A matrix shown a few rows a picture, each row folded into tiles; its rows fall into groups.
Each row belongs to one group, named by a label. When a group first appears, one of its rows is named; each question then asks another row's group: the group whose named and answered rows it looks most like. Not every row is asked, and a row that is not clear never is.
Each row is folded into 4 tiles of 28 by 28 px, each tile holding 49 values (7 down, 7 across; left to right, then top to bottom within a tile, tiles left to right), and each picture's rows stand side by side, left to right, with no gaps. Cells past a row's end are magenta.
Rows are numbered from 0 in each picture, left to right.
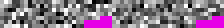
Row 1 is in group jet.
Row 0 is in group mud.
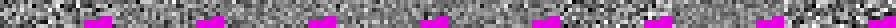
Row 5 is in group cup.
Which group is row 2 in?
cup
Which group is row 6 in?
mud
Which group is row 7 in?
jet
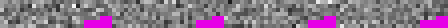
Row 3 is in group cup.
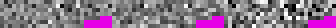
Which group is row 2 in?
jet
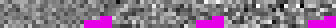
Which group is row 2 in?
jet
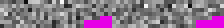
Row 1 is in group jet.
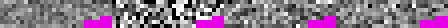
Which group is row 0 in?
mud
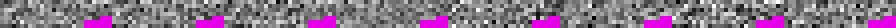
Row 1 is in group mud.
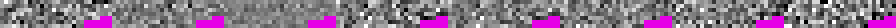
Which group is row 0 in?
mud
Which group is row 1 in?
jet
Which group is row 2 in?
jet
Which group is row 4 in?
jet
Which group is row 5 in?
mud
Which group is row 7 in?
cup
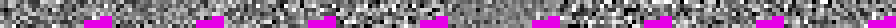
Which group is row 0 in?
mud
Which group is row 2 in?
jet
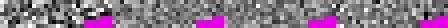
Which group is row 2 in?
jet
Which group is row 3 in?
cup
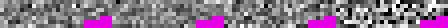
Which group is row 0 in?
jet
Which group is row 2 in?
mud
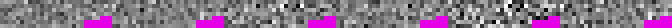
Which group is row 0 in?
mud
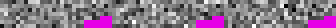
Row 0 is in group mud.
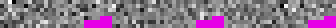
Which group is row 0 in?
cup
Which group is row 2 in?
jet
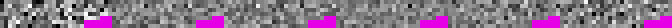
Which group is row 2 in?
jet
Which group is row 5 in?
mud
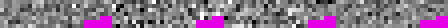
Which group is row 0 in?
jet
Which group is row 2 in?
mud
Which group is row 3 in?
mud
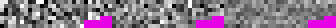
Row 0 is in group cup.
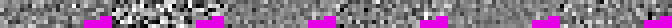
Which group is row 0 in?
jet
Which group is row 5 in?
cup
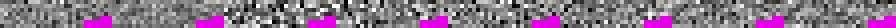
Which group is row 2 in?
jet
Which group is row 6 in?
mud
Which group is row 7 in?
mud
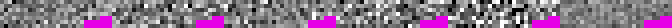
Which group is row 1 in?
jet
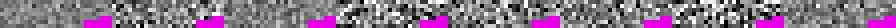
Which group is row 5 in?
jet
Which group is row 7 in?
jet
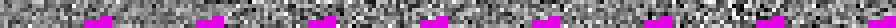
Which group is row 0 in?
jet
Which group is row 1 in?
mud
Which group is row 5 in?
cup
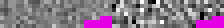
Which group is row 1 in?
cup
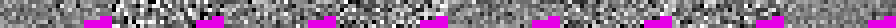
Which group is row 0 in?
jet
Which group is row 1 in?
cup
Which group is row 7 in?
cup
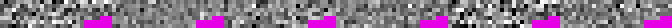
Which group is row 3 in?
jet
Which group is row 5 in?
jet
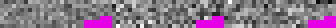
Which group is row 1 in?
cup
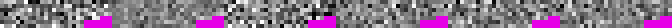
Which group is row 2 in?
cup
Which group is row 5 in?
cup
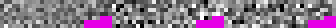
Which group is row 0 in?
cup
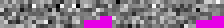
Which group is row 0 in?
jet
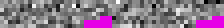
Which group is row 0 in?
jet
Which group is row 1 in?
mud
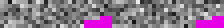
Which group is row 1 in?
mud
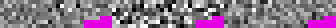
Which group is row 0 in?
jet
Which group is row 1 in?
jet
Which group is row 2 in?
cup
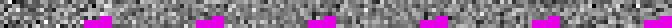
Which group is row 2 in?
cup
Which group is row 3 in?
cup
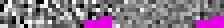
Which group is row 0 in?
cup
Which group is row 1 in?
cup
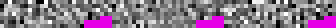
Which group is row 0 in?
cup
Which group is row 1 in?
cup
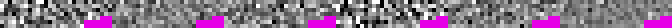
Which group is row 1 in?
cup
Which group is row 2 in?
jet
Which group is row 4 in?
mud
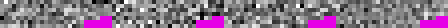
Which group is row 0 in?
mud
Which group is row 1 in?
cup
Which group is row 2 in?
jet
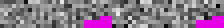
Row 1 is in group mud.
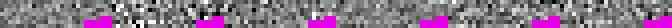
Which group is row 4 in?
mud
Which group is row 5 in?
cup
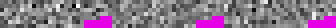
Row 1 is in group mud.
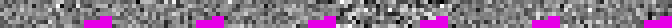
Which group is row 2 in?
mud
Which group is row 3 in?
mud
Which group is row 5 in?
cup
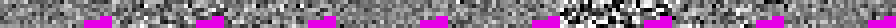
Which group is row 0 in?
mud
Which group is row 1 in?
jet
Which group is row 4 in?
cup
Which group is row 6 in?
mud
